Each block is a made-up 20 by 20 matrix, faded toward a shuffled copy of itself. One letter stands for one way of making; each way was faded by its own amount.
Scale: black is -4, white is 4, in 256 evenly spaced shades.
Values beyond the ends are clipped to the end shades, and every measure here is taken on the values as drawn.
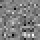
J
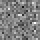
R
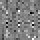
J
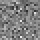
R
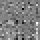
J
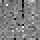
J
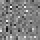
J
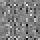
J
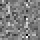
R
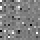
J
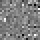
J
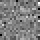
J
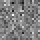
R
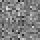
R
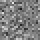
R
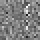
R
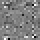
J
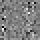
R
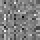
J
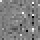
J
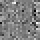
J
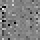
J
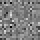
J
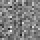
R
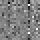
J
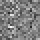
R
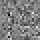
R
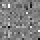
J
